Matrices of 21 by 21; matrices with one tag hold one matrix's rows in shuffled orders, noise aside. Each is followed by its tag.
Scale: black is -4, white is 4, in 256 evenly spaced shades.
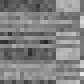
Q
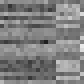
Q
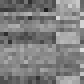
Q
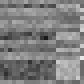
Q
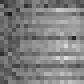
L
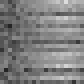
L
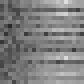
L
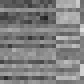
Q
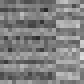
Q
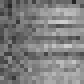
L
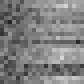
L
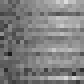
L
